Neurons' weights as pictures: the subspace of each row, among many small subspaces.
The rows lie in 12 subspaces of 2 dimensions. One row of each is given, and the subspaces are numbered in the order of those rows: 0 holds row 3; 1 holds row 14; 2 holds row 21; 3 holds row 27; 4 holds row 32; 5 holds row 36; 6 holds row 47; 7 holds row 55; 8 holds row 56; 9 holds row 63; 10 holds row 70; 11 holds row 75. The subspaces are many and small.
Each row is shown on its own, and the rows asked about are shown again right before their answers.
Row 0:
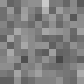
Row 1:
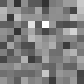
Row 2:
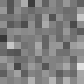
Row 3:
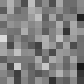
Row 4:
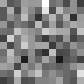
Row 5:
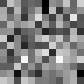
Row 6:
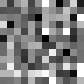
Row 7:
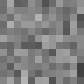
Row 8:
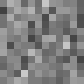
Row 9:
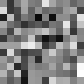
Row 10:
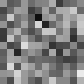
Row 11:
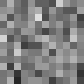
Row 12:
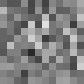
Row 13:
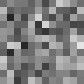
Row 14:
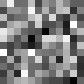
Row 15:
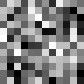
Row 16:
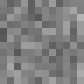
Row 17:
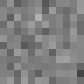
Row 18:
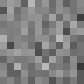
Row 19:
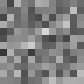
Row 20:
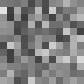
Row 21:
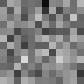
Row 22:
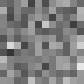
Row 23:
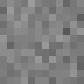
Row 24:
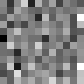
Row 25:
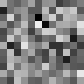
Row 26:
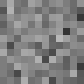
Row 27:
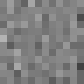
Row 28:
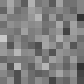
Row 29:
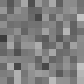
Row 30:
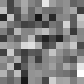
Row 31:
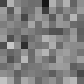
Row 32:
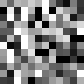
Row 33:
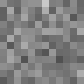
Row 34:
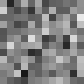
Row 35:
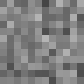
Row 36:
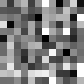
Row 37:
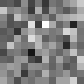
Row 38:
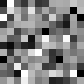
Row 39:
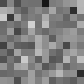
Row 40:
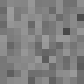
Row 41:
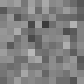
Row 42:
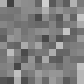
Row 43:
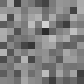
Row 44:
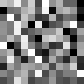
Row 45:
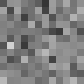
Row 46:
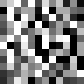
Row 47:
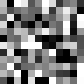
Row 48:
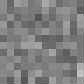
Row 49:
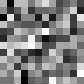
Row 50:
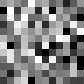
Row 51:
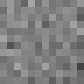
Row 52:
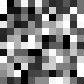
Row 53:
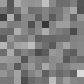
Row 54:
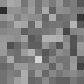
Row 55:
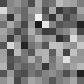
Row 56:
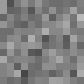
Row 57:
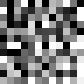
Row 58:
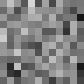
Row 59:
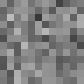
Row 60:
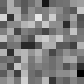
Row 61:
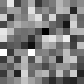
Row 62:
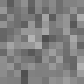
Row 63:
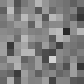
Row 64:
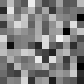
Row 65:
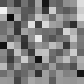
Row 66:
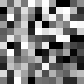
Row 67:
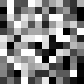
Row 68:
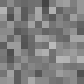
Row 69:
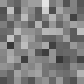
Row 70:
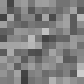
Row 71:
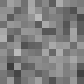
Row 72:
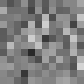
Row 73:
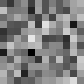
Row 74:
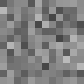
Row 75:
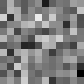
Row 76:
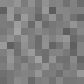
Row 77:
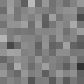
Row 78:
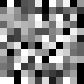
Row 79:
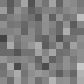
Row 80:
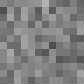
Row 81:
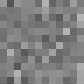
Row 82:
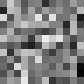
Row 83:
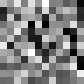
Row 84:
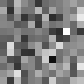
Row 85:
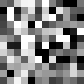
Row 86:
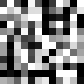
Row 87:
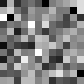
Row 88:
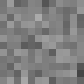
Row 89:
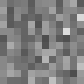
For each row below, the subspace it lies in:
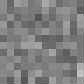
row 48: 6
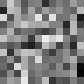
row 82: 11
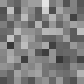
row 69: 2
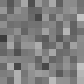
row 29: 0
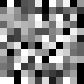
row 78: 9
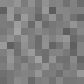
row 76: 6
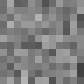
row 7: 6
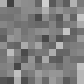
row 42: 9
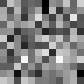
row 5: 2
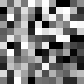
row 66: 0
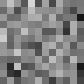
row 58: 7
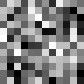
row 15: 7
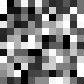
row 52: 8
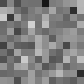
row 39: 8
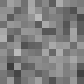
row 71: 7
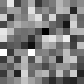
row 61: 1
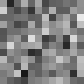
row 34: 8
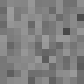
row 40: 5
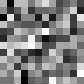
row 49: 10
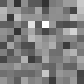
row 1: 1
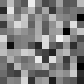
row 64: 4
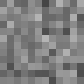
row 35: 5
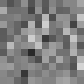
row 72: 10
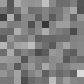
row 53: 10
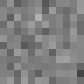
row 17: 6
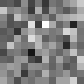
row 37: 1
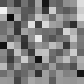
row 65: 11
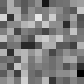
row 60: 11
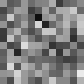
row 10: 7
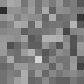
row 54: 11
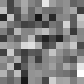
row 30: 11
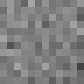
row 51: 3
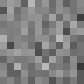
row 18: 0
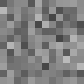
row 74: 7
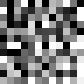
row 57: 3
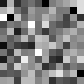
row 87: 8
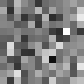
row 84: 9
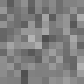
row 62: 10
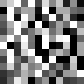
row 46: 6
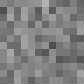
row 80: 4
